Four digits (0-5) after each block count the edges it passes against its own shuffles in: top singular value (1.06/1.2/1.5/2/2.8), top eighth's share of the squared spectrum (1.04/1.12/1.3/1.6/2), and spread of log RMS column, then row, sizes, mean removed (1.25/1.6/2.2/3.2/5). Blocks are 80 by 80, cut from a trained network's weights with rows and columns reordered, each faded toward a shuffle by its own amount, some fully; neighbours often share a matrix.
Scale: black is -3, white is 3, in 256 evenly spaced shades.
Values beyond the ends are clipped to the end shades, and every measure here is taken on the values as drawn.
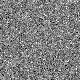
0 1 0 0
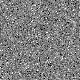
1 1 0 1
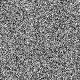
0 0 0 0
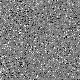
1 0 0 0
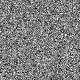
1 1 0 0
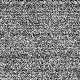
3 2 0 1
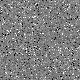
1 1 0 1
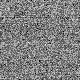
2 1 0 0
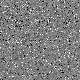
0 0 0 0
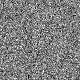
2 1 0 0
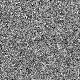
0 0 0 0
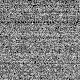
3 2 0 1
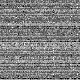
5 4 1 3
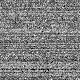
4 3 0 1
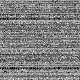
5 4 0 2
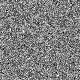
0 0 0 0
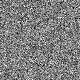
0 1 0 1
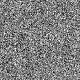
2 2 0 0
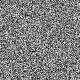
1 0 0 0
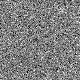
1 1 0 0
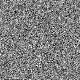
2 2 0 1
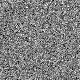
1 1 0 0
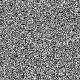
2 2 0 2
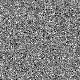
2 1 0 1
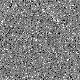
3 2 0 1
